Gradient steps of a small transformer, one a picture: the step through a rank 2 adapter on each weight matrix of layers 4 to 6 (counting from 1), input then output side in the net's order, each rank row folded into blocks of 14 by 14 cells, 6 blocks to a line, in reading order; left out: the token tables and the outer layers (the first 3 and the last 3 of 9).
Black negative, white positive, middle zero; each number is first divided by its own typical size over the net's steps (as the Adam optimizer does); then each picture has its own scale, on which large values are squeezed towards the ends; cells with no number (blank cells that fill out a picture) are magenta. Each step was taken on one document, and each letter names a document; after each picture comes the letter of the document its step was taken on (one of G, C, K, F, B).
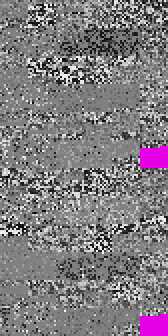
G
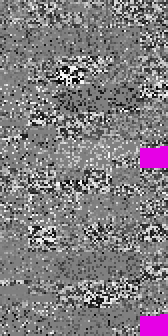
G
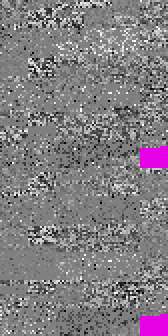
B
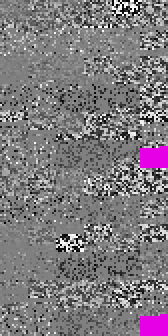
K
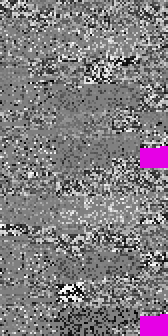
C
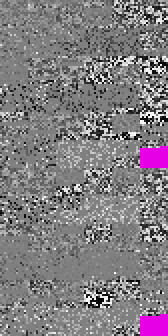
K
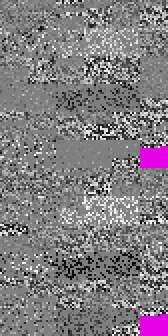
C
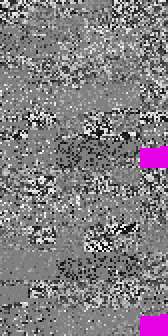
G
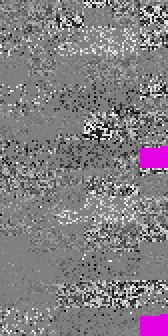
B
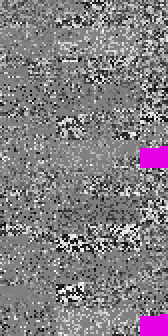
K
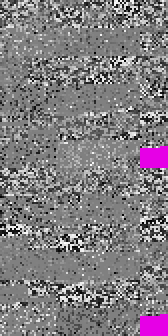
K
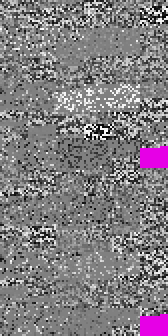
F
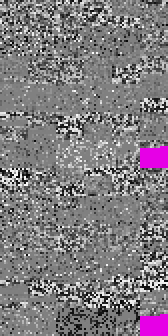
F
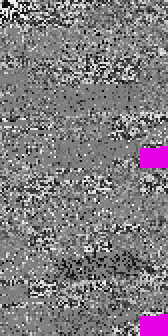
G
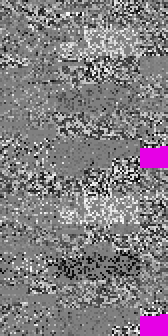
C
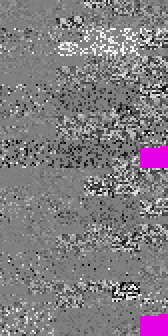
B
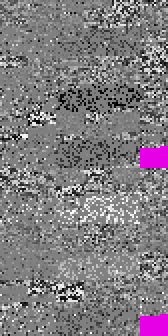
K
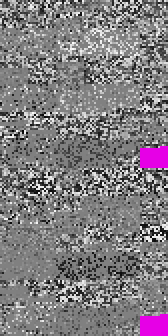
G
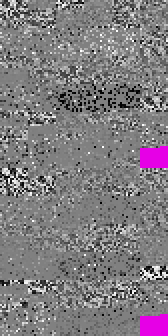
B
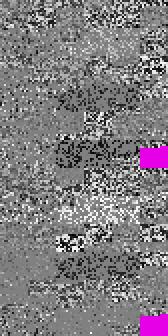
G
